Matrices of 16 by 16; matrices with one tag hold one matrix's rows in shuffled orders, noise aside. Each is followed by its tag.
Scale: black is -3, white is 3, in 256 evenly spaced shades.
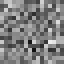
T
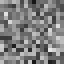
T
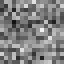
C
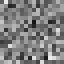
T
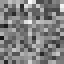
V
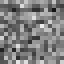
C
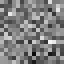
T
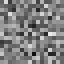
T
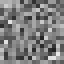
T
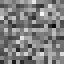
C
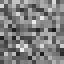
C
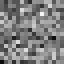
C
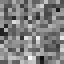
V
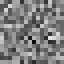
T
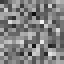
T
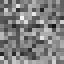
C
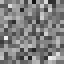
T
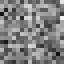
V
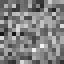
C
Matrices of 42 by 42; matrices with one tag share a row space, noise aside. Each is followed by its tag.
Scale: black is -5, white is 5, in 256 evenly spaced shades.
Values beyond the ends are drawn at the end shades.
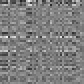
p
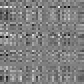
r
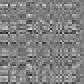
p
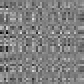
r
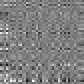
r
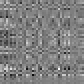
r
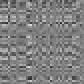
p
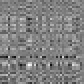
p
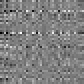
r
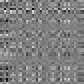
r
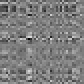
p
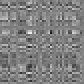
p
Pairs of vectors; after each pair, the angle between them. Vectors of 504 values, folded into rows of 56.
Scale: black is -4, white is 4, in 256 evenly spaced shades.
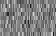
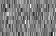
nearly opposite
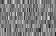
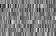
orthogonal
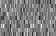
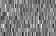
nearly parallel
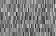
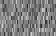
partly opposed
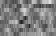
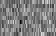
partly aligned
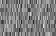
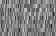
partly aligned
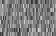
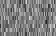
orthogonal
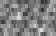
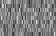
orthogonal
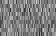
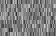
orthogonal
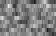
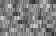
nearly parallel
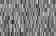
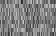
partly aligned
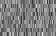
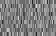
nearly parallel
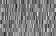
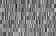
nearly parallel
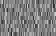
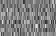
partly opposed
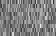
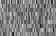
nearly opposite
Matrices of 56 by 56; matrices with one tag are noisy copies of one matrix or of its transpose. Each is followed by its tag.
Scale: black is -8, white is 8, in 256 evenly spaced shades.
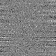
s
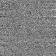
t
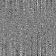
s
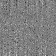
t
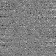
t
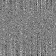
s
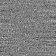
s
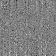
t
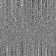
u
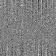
u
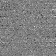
t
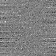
u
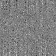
t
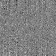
t
